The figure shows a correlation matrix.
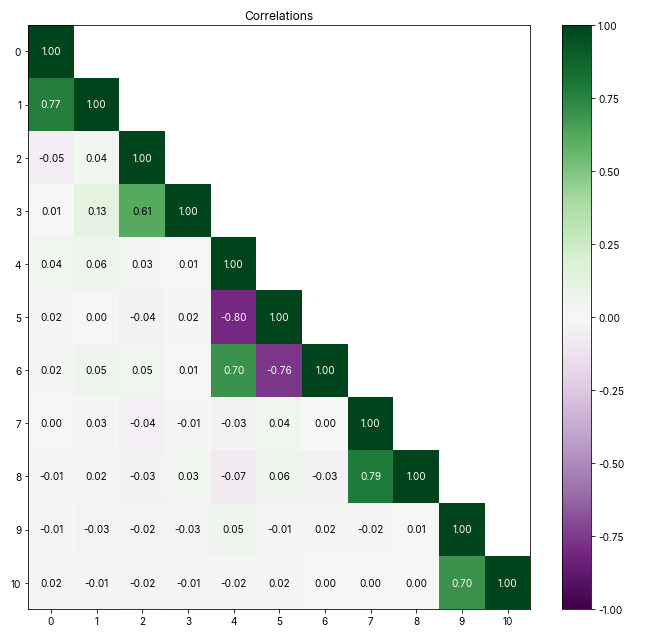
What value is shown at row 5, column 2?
-0.04
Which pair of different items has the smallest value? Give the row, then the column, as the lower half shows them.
5, 4
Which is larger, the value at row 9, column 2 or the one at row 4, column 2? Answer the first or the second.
the second
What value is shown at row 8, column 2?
-0.03
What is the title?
Correlations
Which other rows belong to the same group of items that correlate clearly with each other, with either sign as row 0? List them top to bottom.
1
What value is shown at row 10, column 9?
0.70
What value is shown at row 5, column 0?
0.02
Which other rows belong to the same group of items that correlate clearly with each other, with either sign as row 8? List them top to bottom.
7
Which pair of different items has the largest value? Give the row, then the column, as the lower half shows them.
8, 7
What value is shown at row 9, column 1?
-0.03
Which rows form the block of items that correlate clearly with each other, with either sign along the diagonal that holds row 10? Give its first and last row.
9 to 10
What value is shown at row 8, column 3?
0.03
